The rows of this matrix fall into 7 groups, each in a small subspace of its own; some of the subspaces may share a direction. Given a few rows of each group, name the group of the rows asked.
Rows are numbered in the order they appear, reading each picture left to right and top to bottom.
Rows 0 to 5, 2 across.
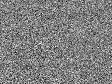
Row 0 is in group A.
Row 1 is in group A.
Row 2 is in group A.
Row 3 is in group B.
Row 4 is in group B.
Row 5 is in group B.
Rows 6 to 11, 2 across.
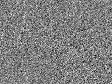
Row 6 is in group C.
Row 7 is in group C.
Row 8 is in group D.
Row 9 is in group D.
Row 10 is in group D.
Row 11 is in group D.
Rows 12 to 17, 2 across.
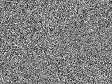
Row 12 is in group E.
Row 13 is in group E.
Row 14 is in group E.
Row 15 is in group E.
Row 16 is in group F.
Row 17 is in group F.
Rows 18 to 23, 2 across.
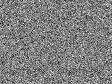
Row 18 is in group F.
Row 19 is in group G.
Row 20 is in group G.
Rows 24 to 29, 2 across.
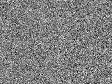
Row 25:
G
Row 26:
A
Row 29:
A
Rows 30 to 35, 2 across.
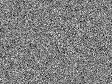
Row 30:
C
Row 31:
G
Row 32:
G
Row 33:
F
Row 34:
B
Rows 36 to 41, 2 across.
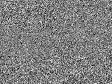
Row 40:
G
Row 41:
D
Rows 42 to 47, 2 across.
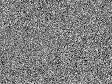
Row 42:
F
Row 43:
B
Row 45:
E
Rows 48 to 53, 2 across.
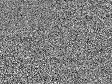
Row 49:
G
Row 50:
B
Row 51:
E
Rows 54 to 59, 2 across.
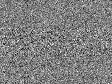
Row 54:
E
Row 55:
D
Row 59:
E
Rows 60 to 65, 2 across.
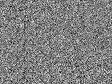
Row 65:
G
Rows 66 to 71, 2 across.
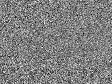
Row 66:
E
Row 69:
E
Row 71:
A
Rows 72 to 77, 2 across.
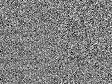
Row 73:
E
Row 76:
B
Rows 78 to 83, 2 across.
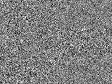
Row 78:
D
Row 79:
B
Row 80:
F
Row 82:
G
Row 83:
B
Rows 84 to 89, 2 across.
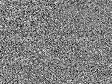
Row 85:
B
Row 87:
B
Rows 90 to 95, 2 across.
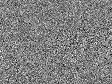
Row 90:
F
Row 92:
B
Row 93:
E
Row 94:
D
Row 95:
F
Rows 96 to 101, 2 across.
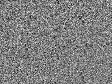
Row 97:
D
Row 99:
G
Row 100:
E
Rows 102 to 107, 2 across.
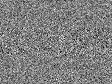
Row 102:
C
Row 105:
F
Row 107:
B
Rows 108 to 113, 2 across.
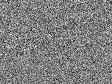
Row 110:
G
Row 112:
B
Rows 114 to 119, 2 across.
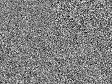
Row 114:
D
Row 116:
F
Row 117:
D
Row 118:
G
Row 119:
F
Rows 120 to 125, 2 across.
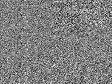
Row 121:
F
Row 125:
E
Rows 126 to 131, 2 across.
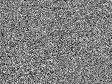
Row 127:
G
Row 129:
F
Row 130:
G
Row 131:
C
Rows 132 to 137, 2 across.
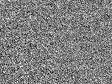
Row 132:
G
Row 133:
A
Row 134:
G
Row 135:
B
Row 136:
G
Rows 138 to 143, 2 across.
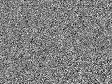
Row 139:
C
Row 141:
F
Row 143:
C
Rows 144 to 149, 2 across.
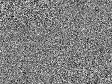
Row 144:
D
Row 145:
B
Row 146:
B
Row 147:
E
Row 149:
A
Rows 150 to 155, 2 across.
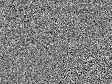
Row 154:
C
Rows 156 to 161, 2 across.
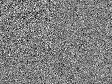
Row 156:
D
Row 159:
D
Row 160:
E
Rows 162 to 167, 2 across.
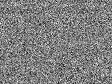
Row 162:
F
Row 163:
B
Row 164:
C
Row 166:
G
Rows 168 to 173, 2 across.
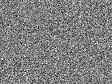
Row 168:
F
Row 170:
E
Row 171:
A
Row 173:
D
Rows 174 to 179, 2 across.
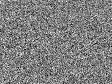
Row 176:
G
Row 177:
A
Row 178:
F
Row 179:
D
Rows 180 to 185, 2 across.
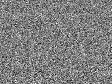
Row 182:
A
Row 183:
A
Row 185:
A
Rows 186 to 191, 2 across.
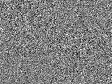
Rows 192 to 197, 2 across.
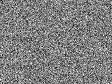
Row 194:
B
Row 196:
B
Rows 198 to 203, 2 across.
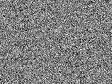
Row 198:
G
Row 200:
D
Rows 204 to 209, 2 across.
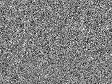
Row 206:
C
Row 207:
E
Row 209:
E
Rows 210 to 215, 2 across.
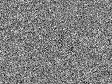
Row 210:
D
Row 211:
D
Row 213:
F
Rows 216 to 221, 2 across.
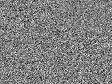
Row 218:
A
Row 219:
A
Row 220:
E
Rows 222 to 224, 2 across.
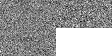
